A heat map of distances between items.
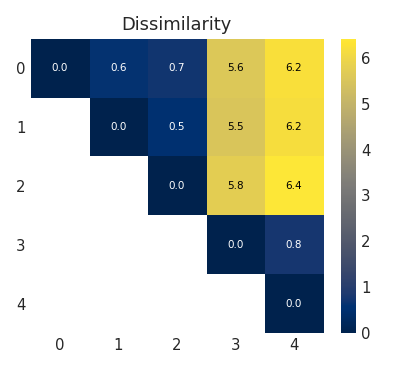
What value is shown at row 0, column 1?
0.6
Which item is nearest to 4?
3
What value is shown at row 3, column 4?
0.8
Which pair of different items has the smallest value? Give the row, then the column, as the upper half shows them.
1, 2
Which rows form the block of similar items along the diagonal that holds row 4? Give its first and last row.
3 to 4
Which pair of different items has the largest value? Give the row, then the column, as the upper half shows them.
2, 4
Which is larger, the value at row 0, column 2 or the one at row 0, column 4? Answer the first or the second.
the second
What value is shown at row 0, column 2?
0.7
